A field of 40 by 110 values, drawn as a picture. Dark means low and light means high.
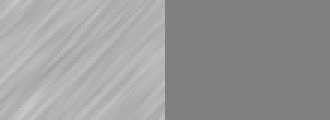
The table splits into one row of 2 panels. Panel 1,1: high, slanting up to the right, faint in contrast. Panel 1,2: middling, flat.
